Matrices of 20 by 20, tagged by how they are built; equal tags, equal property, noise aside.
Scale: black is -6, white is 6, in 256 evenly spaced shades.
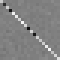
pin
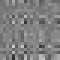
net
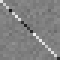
pin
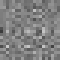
net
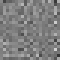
net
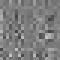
net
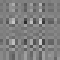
net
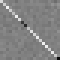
pin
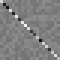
pin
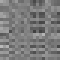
net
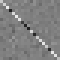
pin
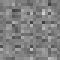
net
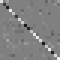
pin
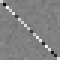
pin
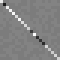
pin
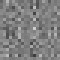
net
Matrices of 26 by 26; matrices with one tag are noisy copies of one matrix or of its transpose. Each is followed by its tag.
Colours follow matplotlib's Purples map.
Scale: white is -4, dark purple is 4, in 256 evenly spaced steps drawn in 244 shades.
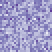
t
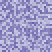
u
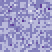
t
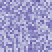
u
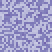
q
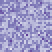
t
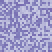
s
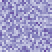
u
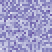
s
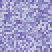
q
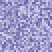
s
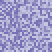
s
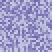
u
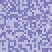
s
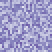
q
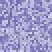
t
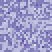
t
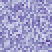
q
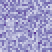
s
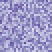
q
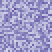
q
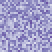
s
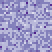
t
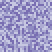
u
